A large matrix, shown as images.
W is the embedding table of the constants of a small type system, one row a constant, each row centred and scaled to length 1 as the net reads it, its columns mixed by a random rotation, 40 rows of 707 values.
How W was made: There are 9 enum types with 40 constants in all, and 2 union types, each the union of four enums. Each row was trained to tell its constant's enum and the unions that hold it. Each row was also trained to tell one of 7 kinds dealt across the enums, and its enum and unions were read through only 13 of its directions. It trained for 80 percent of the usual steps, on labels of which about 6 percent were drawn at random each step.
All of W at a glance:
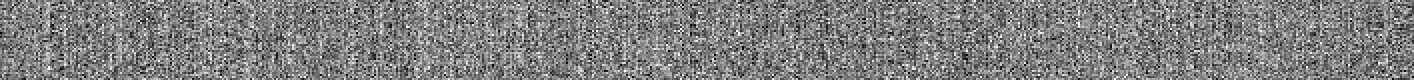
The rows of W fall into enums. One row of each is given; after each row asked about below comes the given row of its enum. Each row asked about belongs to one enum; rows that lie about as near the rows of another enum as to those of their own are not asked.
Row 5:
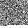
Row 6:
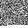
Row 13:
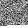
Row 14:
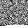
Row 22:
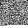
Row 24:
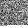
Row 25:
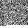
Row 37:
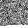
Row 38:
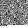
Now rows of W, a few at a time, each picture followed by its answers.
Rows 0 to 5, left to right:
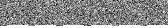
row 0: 37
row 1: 38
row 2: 22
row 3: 13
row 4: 24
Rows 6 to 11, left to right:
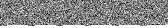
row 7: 13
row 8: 24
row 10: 38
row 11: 13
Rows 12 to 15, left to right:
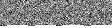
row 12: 6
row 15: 13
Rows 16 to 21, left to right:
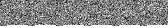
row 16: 22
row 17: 22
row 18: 37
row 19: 5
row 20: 25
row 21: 6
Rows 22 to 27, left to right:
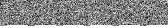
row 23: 37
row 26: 13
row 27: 5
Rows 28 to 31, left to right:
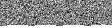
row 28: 6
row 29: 5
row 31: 22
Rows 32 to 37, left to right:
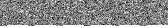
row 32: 24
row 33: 38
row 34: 38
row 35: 37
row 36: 38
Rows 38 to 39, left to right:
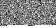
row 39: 14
